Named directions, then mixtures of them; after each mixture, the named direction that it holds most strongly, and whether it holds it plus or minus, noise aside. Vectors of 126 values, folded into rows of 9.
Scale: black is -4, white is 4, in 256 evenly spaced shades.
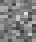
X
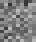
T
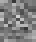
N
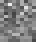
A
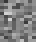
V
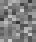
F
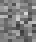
X, plus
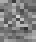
N, plus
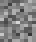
F, minus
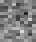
X, minus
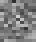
N, plus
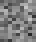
F, minus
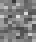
X, plus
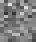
A, plus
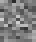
N, plus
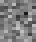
X, minus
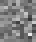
X, plus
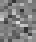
F, minus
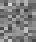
T, minus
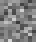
F, plus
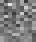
A, plus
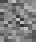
N, minus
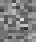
N, plus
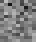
A, minus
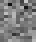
A, minus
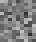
X, minus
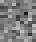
X, minus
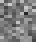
A, plus
